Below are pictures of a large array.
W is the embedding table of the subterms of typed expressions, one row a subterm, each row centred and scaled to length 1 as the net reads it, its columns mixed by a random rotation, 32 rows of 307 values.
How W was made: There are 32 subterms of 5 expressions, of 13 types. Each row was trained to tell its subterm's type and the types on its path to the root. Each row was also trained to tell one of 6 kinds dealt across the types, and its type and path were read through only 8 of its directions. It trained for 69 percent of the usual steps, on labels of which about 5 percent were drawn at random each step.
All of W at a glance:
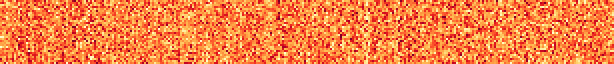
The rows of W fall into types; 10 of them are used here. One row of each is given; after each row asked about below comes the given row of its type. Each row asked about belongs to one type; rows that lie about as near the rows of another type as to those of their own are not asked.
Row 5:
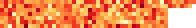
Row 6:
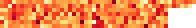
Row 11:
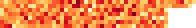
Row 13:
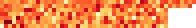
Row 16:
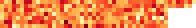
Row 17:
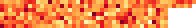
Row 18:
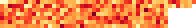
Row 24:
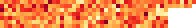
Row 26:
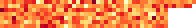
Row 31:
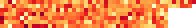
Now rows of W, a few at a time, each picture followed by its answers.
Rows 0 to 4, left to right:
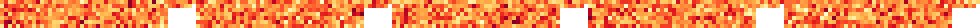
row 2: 6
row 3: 31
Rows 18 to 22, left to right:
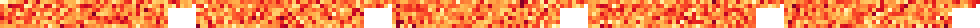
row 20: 5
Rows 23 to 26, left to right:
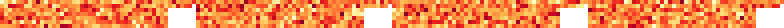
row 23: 18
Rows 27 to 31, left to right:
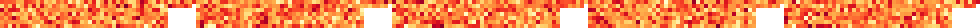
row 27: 26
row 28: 5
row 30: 26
